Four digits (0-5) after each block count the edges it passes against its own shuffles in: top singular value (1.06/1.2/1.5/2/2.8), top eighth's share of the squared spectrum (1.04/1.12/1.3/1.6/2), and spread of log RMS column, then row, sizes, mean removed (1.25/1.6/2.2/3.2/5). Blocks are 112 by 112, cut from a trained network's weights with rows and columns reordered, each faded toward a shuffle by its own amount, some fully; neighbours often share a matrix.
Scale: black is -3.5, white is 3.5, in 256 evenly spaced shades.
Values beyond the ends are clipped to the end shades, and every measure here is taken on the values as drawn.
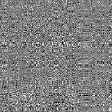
4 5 4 3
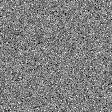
1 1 0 0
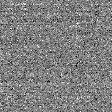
2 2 2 1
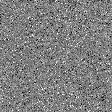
0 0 0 0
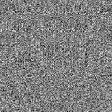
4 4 1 3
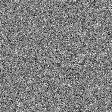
0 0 0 0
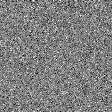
2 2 0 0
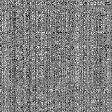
4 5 3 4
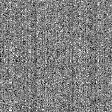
3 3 1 2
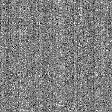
3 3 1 2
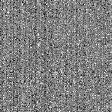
3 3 1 2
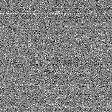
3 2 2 1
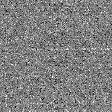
2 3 2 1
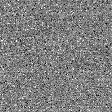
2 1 1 0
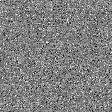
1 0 0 0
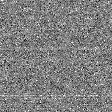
2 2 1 0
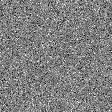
0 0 0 0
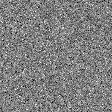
1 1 0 0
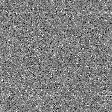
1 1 0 0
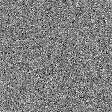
2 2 0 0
